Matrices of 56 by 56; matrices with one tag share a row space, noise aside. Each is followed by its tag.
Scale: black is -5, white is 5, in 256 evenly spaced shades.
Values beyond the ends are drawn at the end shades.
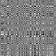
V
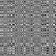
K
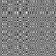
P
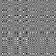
P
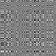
V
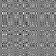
P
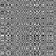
V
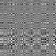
K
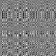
P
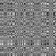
K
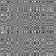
V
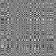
V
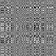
V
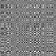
V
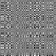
V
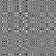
P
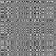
V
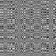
K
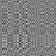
P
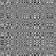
V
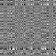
K
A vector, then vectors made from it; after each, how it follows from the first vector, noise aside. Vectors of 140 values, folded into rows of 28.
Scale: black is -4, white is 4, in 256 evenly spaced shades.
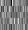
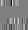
partly zeroed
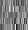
reversed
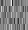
negated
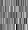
reversed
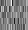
negated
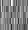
sign-scrambled
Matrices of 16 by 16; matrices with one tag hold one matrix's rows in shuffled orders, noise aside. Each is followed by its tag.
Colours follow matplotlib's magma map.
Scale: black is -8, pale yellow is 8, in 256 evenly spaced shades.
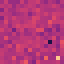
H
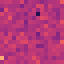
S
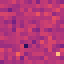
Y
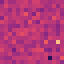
H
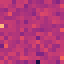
S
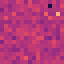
H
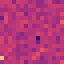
S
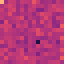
S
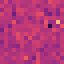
H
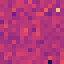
H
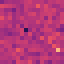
Y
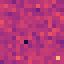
Y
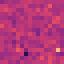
Y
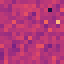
H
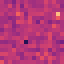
Y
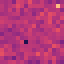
Y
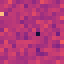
S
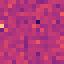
S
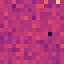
H
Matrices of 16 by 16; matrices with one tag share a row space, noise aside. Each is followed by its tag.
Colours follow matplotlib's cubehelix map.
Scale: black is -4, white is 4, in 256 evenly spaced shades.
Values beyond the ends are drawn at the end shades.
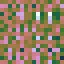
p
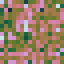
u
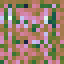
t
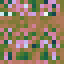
t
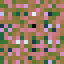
t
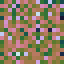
p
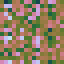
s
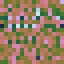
p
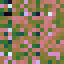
s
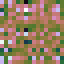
u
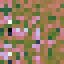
s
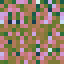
p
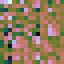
s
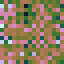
u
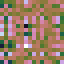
u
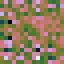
s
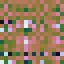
u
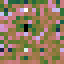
u
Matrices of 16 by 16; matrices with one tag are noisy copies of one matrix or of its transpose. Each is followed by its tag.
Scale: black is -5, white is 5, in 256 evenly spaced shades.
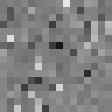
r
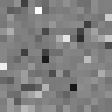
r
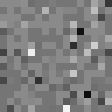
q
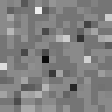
r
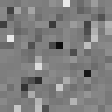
r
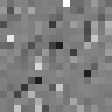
r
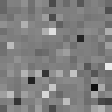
q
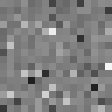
q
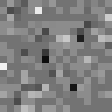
r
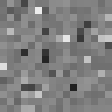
r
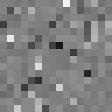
r
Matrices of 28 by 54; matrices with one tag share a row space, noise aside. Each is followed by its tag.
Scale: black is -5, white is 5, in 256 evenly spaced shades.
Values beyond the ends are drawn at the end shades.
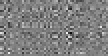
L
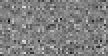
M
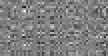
M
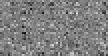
M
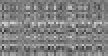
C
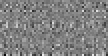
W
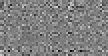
L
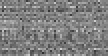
C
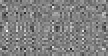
W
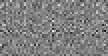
W
